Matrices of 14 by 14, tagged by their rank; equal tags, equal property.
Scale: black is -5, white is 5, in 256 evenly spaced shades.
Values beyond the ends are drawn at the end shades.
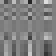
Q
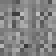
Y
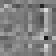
Y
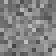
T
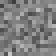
T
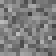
T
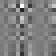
Q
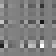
Q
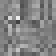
Y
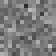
T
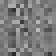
Y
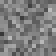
T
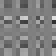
Q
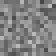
T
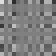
Q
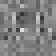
Y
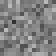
T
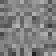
Y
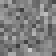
T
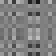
Q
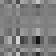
Q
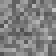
T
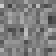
Y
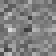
Y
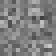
Y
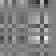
Q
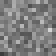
T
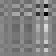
Q
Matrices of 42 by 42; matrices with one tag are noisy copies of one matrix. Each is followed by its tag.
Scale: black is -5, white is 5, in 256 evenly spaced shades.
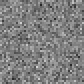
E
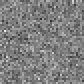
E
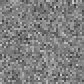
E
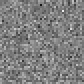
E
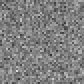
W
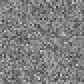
E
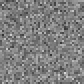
W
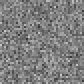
E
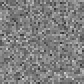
W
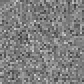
E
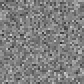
W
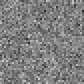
E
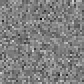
E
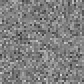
E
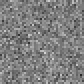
E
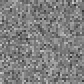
E
